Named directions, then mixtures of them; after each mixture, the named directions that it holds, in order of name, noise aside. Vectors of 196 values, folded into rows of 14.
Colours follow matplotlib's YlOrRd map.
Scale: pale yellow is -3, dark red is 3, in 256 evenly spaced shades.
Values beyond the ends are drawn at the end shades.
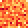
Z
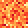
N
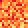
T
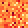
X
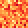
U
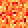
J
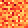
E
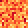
E, J, T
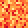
U, X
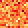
N, Z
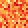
U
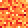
Z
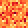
J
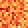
T, X, Z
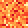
N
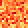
J, T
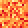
J, T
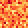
U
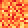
T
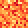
U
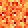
J
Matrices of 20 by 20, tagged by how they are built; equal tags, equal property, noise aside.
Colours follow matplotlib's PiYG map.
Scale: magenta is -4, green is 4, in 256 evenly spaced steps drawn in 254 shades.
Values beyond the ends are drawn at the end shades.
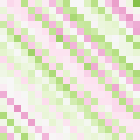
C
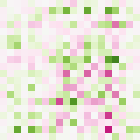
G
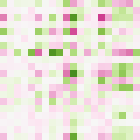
G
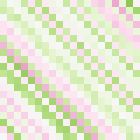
C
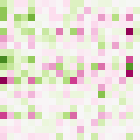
G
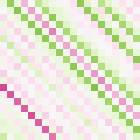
C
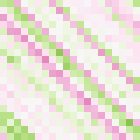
C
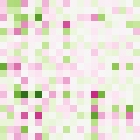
G
